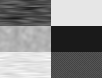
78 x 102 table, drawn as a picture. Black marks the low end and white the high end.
The table splits into 3 rows of 2 panels. Panel 1,1: low, streaked across. Panel 1,2: very high, flat. Panel 2,1: high, blotchy, faint in contrast. Panel 2,2: very low, flat. Panel 3,1: very high, streaked across, faint in contrast. Panel 3,2: low, checkered, faint in contrast.
